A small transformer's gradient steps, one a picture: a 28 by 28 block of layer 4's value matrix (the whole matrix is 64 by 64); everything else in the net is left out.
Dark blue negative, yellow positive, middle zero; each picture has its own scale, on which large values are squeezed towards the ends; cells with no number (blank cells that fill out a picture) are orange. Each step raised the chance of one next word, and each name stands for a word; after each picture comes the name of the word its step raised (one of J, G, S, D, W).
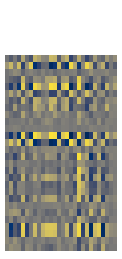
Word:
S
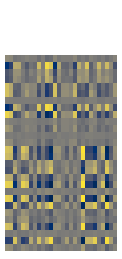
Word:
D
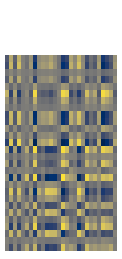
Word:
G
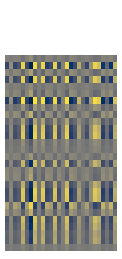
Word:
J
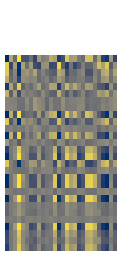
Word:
S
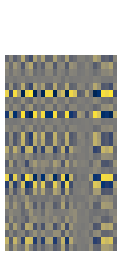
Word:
G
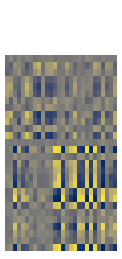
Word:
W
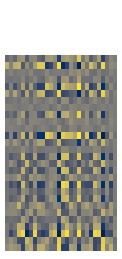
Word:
S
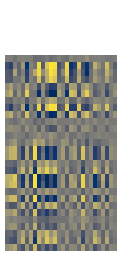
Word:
D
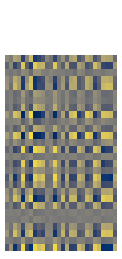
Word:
W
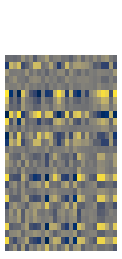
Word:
G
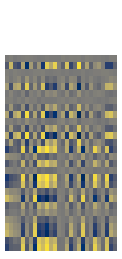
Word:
W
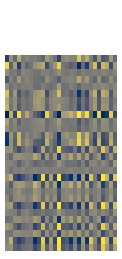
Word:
G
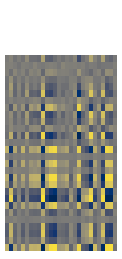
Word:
W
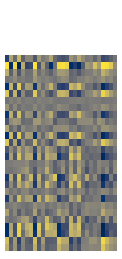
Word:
S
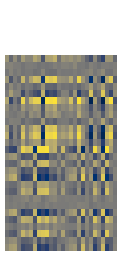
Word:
J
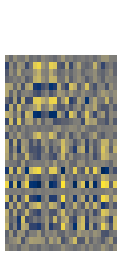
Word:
D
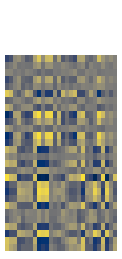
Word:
G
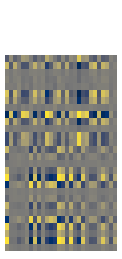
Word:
G
